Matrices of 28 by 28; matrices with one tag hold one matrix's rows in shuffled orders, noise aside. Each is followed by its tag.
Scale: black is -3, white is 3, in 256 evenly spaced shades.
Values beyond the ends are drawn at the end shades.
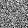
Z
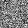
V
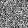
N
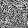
N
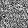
N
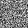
N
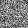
N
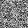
V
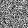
N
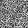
N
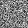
N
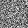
Z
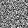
Z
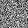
Z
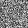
N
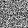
N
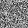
N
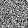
Z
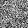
V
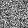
V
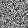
Z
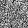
N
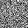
Z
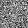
V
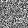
N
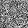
N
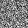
Z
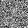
V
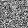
V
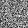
N
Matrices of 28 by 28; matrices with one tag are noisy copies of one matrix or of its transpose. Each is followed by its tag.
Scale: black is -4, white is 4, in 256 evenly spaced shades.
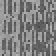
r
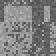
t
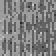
r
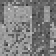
t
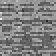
r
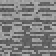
r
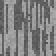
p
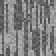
p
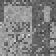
t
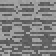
r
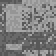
t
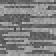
p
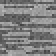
p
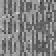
r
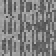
r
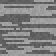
p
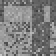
t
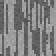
p
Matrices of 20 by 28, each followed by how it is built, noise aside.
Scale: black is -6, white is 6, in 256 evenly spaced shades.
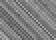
Toeplitz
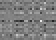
low rank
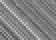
Toeplitz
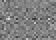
low rank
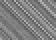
Toeplitz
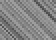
Toeplitz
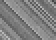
Toeplitz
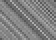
Toeplitz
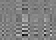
low rank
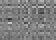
low rank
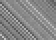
Toeplitz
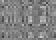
low rank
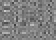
low rank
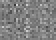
low rank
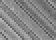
Toeplitz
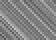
Toeplitz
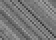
Toeplitz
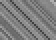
Toeplitz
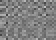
low rank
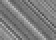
Toeplitz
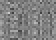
low rank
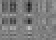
low rank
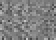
low rank
